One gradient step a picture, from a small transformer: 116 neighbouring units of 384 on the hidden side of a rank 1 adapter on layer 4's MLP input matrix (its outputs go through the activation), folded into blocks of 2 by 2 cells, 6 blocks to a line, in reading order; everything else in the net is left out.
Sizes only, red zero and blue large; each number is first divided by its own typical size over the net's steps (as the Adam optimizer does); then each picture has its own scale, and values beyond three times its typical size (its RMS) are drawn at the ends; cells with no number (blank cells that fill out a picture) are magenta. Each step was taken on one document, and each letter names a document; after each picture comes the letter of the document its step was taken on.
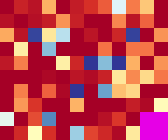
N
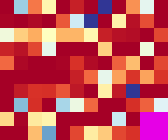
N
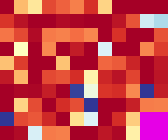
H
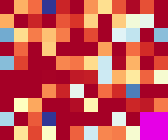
N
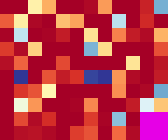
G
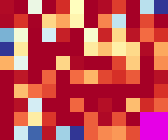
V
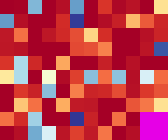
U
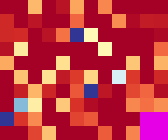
H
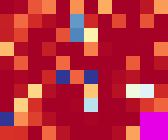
G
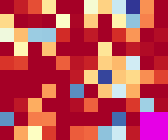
N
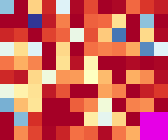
V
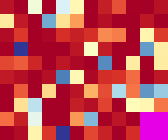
U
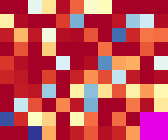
H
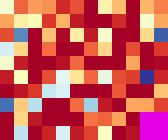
V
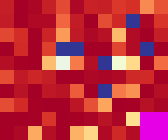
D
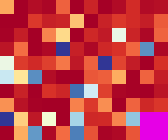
D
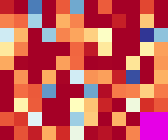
U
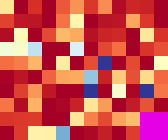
U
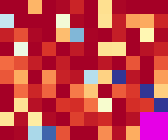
H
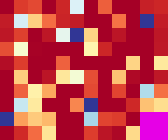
G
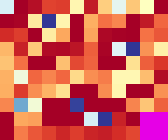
V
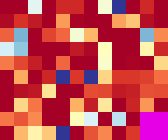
U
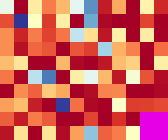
V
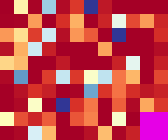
H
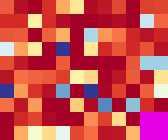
V
